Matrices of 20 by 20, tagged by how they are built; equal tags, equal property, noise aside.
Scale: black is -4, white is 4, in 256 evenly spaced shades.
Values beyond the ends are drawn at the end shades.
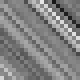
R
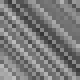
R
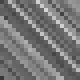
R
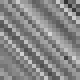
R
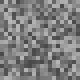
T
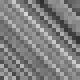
R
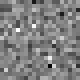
T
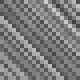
R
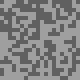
T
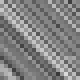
R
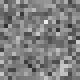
T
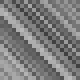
R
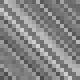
R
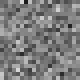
T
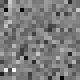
T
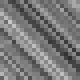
R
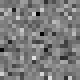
T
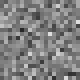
T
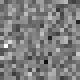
T
